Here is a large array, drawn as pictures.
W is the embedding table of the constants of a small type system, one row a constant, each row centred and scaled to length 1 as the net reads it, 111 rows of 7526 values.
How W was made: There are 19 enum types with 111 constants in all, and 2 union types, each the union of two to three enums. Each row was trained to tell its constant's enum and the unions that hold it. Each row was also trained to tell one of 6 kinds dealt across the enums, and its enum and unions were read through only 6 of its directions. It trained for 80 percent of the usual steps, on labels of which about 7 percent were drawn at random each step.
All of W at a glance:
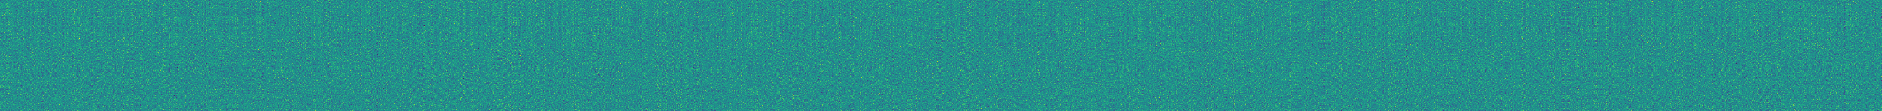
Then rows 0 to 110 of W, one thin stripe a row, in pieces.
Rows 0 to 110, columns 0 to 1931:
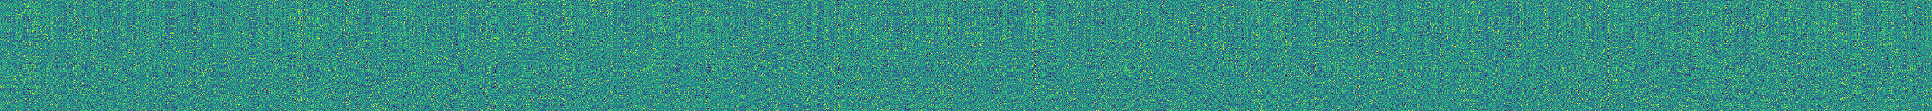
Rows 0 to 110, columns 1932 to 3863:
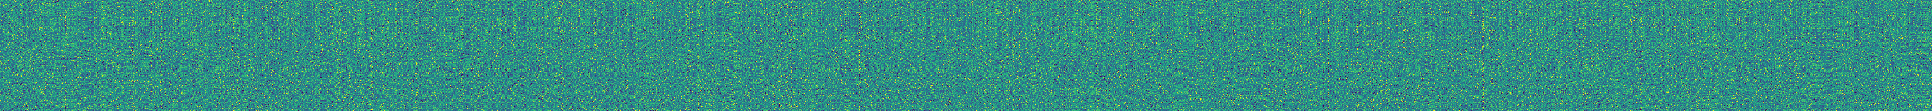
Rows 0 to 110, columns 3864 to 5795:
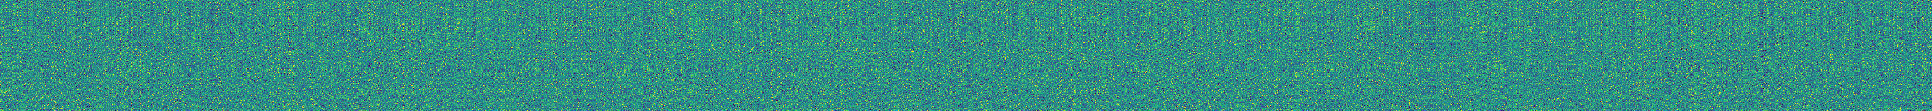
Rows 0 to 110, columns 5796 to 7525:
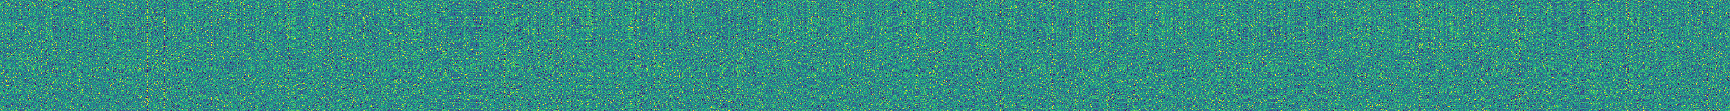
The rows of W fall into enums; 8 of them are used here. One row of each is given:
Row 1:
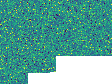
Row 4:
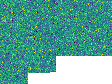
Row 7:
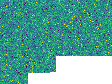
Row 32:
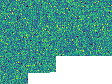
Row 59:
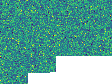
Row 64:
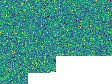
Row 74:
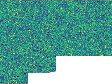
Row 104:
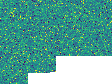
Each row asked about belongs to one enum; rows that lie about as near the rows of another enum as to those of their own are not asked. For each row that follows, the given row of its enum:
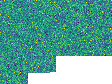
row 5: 1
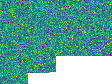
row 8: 104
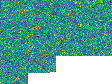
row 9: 59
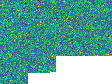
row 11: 59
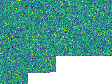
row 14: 74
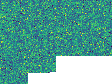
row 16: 32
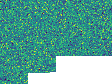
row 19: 104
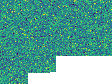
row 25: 64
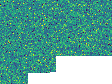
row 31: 1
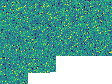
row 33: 32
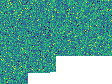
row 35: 59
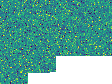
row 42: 7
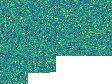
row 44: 104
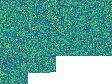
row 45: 32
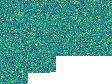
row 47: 7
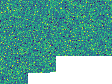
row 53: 74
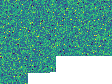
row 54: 59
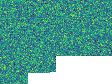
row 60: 104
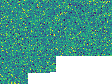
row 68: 64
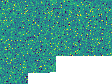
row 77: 59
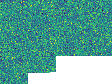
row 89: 32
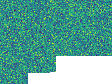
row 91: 74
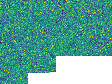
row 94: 104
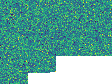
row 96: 4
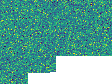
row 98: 64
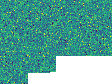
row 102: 64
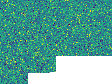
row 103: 74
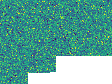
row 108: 64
